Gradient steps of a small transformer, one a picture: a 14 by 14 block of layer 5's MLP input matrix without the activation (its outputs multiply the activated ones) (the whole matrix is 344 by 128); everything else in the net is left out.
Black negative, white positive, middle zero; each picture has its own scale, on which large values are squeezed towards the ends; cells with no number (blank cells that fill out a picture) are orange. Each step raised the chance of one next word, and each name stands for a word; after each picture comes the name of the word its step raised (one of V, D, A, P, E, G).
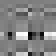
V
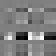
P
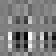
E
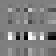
P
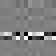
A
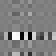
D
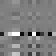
D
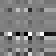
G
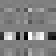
P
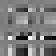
P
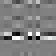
A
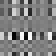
G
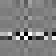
A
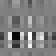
E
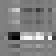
P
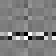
A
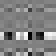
V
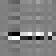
A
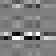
A
